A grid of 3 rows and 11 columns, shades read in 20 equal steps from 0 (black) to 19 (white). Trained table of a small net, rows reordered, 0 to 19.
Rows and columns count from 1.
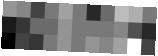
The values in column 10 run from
6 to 19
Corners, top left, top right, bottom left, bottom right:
11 9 0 5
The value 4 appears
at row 2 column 2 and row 3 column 3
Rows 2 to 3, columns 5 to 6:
11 9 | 11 9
